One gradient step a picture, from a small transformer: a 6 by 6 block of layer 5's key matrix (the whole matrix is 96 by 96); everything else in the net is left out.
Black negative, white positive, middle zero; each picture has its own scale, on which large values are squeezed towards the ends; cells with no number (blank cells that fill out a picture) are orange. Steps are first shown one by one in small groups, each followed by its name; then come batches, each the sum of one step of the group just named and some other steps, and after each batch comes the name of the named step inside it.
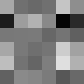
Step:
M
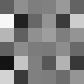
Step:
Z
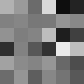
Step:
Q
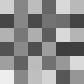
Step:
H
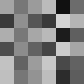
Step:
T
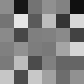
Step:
Q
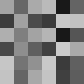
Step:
T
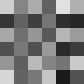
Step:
H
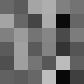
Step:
Z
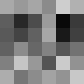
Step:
Z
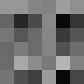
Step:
Z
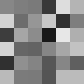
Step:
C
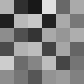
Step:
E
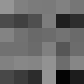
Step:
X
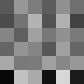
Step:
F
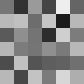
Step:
C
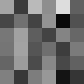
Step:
X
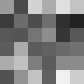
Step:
F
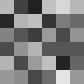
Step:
E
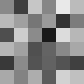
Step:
C
